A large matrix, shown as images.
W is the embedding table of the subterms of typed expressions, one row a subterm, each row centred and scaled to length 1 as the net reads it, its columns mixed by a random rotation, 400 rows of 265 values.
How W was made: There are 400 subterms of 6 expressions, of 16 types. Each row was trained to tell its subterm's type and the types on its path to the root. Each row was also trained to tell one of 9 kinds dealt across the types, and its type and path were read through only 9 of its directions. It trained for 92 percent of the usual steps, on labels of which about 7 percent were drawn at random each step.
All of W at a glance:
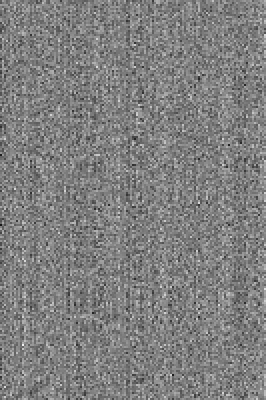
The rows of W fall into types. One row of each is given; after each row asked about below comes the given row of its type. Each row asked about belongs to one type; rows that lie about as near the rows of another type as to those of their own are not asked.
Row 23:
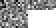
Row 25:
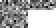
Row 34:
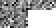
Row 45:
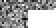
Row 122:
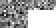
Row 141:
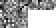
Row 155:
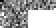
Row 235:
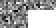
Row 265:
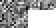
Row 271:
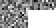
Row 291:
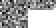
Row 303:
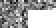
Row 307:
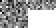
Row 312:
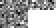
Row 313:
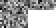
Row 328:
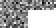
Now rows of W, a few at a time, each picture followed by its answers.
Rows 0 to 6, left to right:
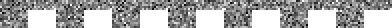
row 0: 34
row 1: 155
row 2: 303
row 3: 155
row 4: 235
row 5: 307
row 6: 122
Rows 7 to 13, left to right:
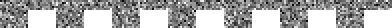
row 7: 307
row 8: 235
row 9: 328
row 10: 312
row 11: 328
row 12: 34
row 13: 23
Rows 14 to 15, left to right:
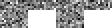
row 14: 141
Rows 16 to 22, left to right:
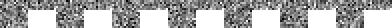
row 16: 312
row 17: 291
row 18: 23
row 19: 307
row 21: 265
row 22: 34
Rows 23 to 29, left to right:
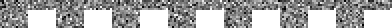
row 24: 23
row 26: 155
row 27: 291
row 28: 23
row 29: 303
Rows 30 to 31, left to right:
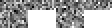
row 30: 141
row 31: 45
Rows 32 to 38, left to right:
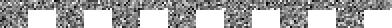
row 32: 265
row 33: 141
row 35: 313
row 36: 328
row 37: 25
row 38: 155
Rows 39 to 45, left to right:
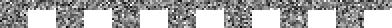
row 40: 34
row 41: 307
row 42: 313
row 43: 23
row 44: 307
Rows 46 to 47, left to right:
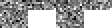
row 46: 141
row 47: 271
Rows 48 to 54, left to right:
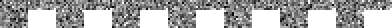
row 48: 235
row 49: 34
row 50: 235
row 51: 23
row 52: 122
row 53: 265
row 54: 141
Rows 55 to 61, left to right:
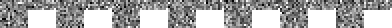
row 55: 265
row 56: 328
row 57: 307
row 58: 312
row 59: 23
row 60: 307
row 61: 25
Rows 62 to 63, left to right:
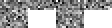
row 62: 271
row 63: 25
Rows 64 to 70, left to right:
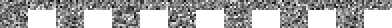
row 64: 312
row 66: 312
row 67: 155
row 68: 141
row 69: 271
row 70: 25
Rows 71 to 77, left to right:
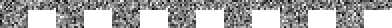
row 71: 303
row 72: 45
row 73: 34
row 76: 45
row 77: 271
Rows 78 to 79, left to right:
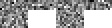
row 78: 313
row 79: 271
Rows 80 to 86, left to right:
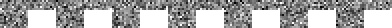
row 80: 122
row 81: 265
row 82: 122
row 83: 141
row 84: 271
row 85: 313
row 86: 155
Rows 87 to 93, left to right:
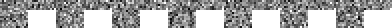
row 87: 25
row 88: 303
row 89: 291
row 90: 291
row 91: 25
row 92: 328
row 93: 155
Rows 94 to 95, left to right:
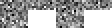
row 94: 45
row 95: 45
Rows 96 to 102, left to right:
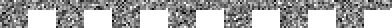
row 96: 291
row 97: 313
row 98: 303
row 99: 307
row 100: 312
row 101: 265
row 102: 303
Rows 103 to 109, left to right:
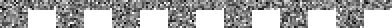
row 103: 122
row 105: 307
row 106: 155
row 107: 303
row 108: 235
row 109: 307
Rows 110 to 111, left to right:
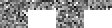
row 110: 312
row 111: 307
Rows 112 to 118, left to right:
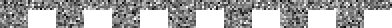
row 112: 328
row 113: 122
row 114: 291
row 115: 34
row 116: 312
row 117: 307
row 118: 328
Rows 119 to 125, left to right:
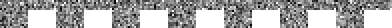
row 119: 265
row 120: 328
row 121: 25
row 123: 307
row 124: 303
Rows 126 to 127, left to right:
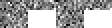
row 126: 303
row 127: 155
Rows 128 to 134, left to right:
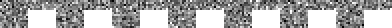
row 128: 307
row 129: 34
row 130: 34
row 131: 23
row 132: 312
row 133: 328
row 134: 307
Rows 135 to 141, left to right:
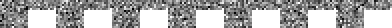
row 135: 265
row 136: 141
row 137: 235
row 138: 313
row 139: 141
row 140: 312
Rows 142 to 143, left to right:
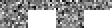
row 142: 312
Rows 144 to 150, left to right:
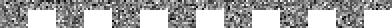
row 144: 312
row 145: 23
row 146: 313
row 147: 265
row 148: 23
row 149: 122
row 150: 23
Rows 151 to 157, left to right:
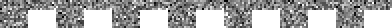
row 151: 313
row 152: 291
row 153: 303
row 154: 155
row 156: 328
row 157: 312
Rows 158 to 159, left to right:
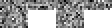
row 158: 313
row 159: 271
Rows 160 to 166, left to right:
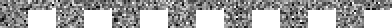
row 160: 265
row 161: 271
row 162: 265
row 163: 122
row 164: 307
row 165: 34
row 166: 271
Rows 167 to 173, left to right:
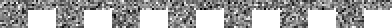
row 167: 34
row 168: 303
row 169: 235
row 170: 271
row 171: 328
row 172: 122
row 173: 307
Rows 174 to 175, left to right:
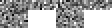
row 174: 307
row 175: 25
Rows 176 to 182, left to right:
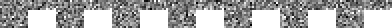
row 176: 303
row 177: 291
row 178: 271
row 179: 312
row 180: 34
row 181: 23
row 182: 25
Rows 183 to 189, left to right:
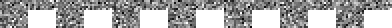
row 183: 34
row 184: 328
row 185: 141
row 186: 265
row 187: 45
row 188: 45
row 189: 265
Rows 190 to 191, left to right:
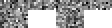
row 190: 25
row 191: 141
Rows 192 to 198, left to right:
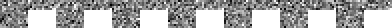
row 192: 265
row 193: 34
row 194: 307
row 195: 265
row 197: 303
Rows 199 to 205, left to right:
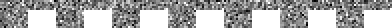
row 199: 303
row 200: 141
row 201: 291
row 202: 312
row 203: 307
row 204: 271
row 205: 23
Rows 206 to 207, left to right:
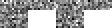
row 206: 291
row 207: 303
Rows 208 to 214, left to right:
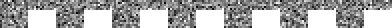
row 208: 25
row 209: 291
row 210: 235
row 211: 313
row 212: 313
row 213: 155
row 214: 34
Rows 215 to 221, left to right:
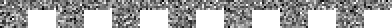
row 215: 122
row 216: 313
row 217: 312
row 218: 291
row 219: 45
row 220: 155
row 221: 312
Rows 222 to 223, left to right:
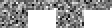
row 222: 34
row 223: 122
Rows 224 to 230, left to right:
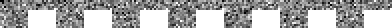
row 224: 23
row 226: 141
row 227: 291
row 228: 291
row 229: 328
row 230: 23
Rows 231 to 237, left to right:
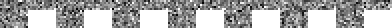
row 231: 45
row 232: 312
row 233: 34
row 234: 328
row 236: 291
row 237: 312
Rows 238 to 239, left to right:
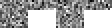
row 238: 303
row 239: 271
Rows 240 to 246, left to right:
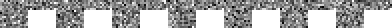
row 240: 328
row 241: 235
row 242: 34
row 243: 307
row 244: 265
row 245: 313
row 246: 122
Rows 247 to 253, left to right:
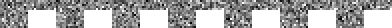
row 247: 271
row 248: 141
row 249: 271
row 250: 303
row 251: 265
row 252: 45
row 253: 235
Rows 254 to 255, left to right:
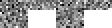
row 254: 307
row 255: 34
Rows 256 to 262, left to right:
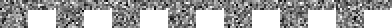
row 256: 313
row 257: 312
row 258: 122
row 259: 235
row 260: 34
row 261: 265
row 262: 271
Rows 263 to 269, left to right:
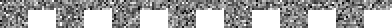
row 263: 155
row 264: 155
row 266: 312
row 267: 303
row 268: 313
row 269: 265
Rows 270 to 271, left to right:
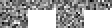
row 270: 122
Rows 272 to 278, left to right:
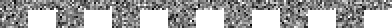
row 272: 23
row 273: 122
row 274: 328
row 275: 235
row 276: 313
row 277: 45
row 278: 265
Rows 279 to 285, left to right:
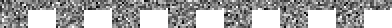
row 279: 45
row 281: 303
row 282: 45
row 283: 122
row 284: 23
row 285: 271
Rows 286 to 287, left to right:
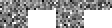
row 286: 235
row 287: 25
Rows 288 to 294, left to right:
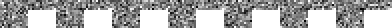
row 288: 313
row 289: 328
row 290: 23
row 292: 291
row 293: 265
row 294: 265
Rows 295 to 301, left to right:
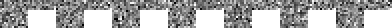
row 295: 235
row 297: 265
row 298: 328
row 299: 155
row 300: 328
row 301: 303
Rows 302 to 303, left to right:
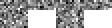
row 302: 313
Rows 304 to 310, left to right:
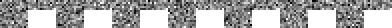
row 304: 34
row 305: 291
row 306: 34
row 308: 265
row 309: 303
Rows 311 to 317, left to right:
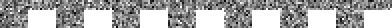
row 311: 328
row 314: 25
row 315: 307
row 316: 122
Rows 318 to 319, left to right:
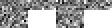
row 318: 155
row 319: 25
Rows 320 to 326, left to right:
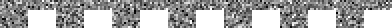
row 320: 291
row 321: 155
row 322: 307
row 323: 155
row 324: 303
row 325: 235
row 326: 328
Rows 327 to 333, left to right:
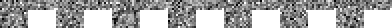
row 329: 291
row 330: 303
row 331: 34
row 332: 34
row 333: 122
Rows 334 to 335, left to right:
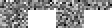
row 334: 312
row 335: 122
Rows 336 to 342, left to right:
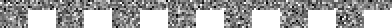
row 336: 328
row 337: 34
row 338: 303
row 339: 328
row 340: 328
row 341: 307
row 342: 122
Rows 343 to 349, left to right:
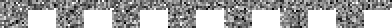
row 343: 23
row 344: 141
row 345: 312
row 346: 313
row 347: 122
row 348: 141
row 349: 34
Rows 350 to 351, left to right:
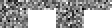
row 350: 23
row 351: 235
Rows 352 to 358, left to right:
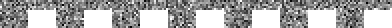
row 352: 34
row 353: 307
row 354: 34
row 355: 23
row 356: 291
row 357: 25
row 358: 235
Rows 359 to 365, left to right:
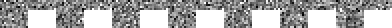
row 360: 235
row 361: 155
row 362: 23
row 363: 141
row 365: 141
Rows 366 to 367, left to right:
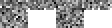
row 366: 271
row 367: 312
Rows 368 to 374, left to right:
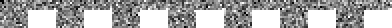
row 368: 23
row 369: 312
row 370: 312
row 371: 25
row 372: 122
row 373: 313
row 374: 265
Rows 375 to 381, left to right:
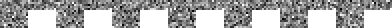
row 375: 25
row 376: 307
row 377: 155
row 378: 155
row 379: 155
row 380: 265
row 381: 25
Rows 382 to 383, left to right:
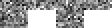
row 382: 235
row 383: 155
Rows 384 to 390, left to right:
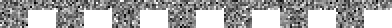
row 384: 328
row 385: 122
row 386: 141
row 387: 34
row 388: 303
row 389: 141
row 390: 307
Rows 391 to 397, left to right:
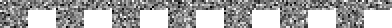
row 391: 122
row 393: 45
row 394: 303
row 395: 313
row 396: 25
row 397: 141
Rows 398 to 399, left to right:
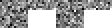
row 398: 265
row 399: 235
